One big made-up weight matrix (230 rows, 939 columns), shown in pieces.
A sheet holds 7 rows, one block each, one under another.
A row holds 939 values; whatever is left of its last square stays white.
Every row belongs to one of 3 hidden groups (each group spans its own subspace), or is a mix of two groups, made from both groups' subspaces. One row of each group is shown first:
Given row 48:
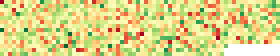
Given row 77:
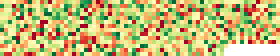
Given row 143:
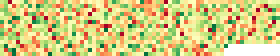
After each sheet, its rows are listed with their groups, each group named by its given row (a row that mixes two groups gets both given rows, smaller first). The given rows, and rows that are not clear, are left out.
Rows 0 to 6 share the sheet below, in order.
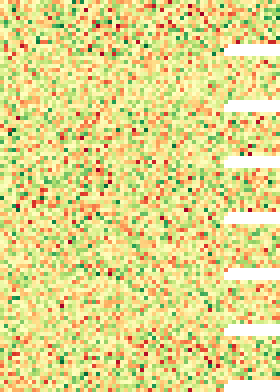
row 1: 143
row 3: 77
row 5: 143
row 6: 143
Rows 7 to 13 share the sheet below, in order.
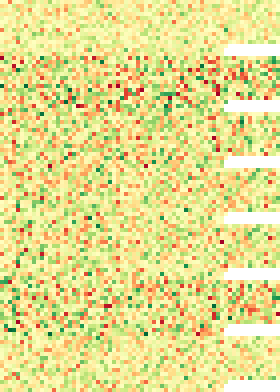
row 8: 48
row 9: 48 and 143
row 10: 77
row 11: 77
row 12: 48 and 143
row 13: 77
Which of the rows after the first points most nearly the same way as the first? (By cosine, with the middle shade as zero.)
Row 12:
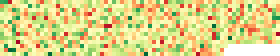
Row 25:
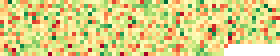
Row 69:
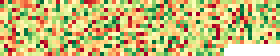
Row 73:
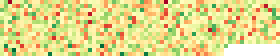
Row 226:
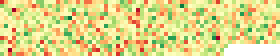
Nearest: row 73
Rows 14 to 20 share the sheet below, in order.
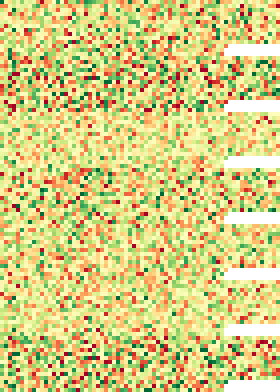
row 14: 48
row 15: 143
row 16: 143
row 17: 77
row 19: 77 and 143
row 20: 143
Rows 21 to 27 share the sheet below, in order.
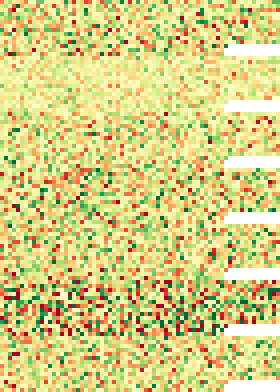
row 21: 48 and 77
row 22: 48
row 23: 143
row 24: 77
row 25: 143
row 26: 48 and 77
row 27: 143
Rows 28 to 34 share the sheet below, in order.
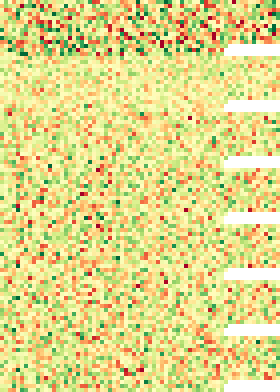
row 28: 48
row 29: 77
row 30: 143
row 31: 77
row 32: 77
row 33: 143
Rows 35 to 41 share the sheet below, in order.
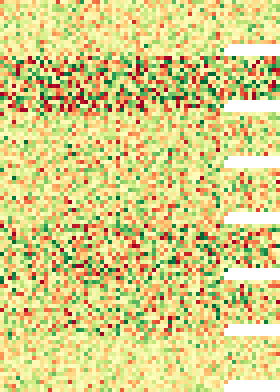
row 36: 48
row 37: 48
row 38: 48
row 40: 48
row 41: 143
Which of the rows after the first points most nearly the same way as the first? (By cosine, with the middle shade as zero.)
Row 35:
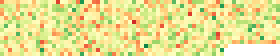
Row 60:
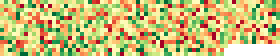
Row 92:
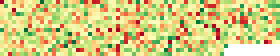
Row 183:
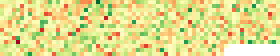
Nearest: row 92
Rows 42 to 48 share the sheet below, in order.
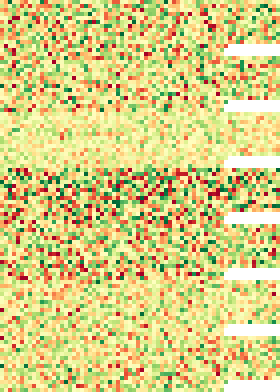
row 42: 143
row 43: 48 and 77
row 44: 143
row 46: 48
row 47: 48 and 77
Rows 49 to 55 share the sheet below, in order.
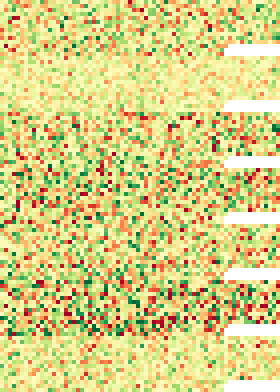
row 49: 143
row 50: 48
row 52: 77
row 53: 48
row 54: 48
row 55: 77 and 143
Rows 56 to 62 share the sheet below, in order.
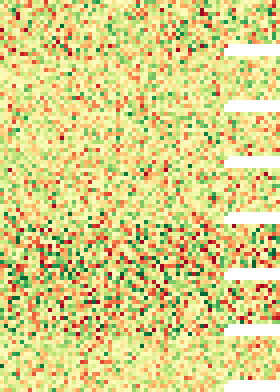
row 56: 48 and 143
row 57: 48
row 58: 143
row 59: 143
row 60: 48
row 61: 143
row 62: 77 and 143
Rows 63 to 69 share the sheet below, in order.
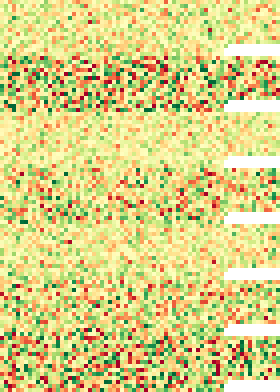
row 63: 48 and 143
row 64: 143
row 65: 77
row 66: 48
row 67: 48
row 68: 77
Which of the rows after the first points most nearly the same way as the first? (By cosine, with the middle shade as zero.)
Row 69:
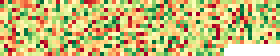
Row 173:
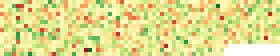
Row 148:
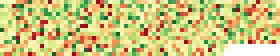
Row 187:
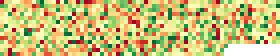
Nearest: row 187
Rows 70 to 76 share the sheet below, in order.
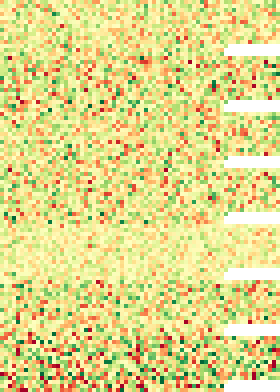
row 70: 48 and 143
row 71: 143
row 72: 48
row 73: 143
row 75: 77
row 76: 48
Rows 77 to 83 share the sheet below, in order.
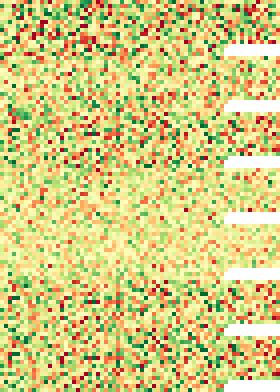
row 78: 48
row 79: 143
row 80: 77
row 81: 48
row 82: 143
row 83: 143
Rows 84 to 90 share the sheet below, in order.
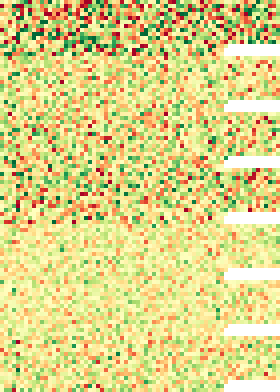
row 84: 77
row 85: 143
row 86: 143
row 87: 77
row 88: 143
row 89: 48
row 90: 77
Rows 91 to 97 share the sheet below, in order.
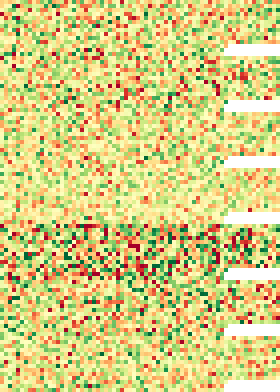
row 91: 77
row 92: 48
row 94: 77
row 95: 48
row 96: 143
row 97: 48 and 77
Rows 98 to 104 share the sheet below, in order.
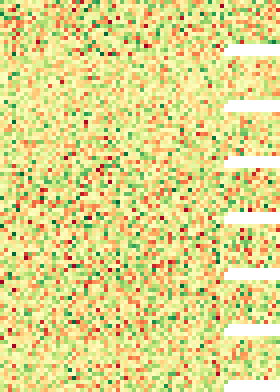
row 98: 77
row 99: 143
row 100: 48 and 77
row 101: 77
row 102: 48
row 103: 48
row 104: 48
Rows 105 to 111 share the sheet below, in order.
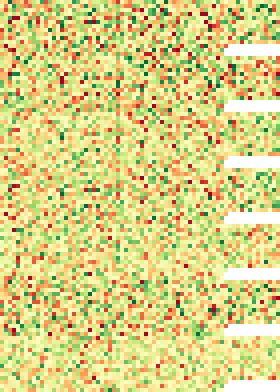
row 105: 143
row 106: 143
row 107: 143
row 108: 143
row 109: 77
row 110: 143
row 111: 77
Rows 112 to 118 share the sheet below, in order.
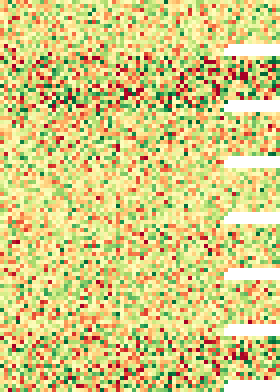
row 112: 143
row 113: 48
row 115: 48 and 143
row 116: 143
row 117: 77
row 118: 48
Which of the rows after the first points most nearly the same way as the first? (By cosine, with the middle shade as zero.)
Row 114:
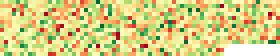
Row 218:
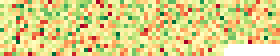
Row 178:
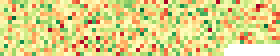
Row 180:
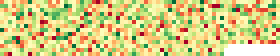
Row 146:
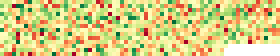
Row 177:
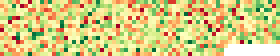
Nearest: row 178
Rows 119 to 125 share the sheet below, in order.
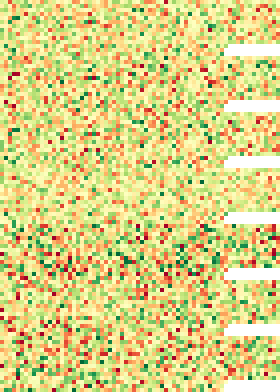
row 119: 143
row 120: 143
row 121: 143
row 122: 77 and 143
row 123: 48
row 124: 48 and 143
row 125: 77
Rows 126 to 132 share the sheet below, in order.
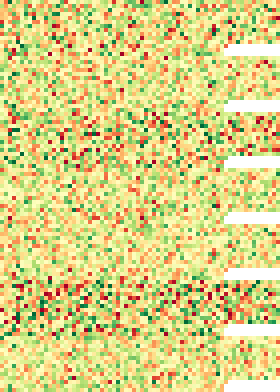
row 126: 143
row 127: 143
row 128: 143
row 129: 48
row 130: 143
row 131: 77
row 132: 48
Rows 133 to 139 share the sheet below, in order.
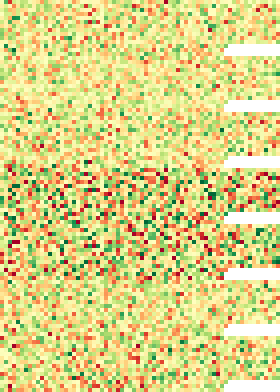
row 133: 143
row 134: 143
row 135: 77
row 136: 143
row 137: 143
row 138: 143
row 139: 48
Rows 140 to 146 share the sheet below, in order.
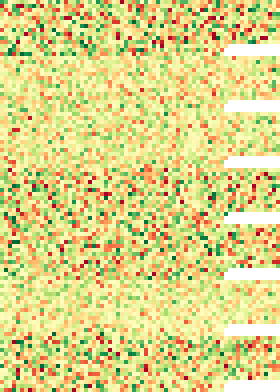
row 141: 48
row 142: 143
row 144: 143
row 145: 77
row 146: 77
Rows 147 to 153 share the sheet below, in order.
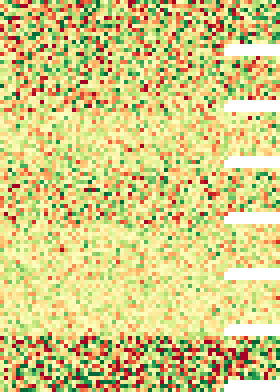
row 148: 77
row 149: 48
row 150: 143
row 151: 143
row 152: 143
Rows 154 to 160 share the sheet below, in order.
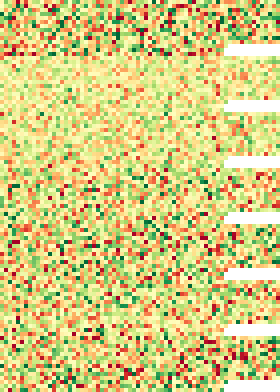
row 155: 48
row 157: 143
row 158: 143
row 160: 48
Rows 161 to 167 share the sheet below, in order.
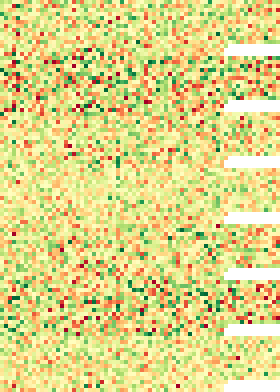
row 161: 77
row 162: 77
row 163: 48
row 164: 48
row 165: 48 and 143
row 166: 143
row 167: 77 and 143
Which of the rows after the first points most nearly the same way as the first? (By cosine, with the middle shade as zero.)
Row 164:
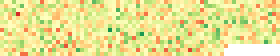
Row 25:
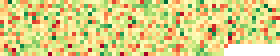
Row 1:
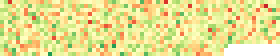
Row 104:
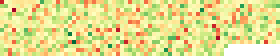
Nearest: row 1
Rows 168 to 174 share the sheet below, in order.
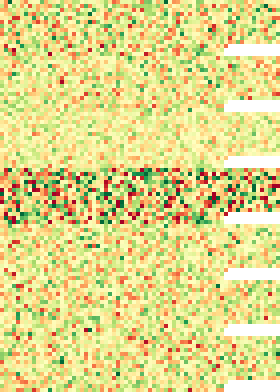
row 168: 143
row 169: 143
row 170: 143
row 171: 143
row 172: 143
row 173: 77
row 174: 143
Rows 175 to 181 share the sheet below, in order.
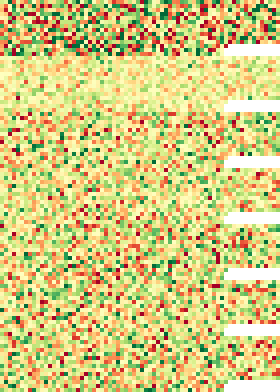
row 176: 77
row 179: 48
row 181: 143
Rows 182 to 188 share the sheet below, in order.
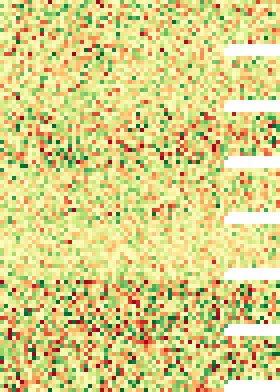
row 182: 77
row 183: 77
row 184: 48
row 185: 48
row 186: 48
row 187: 48
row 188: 143
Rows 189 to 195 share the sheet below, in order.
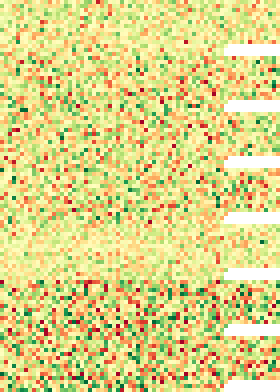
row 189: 77
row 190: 48
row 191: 143
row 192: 48
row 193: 48
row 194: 48
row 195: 48
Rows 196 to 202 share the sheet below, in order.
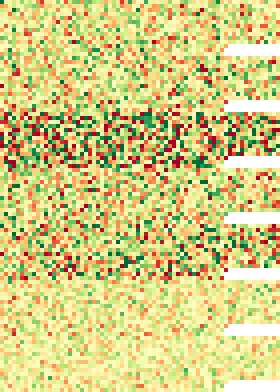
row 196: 48
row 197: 48 and 143
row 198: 143
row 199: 143
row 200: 48
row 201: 143
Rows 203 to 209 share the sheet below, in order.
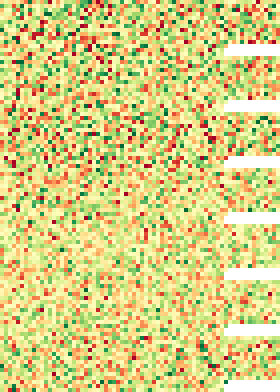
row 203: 77
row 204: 77
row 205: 143
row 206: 77
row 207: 48 and 143
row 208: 48 and 77
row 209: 48 and 143
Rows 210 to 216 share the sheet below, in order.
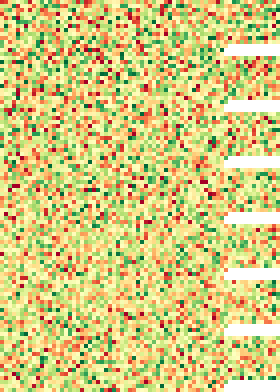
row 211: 77
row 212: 143
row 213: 143
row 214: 48
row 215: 48
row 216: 77
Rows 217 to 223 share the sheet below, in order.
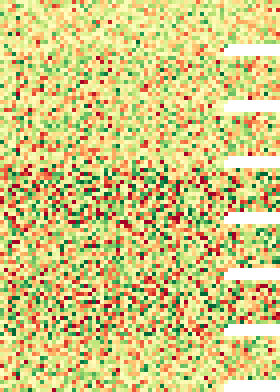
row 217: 77 and 143
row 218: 77
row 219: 77
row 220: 143
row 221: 143
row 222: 143
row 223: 77
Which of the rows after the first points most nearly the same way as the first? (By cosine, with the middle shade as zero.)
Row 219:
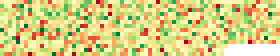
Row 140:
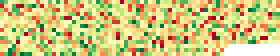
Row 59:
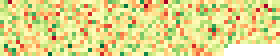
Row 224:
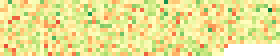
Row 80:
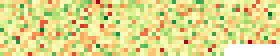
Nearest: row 80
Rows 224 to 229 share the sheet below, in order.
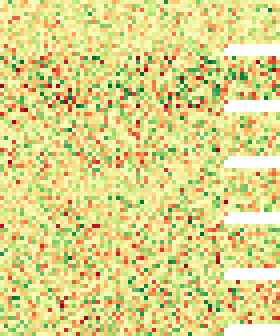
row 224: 143
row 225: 48
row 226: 48
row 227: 48
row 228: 48 and 77
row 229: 143
